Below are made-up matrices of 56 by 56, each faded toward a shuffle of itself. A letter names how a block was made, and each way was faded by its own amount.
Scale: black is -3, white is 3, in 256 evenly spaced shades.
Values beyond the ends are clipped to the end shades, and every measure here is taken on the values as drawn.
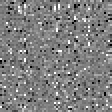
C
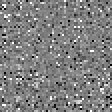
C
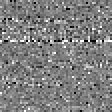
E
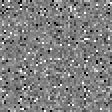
C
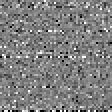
E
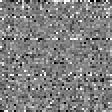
E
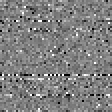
E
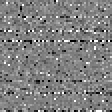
E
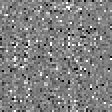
C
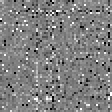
C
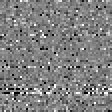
E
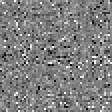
C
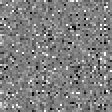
C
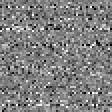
E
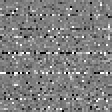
E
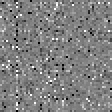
C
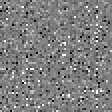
C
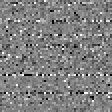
E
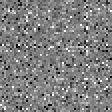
C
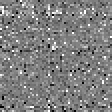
C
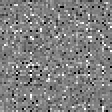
C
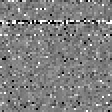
E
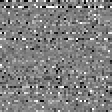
E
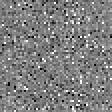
C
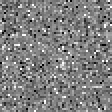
C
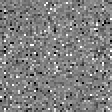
C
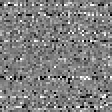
E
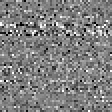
E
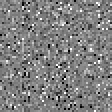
C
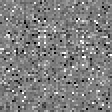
C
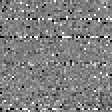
E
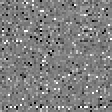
C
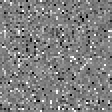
C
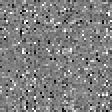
C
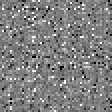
C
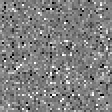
C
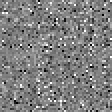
C
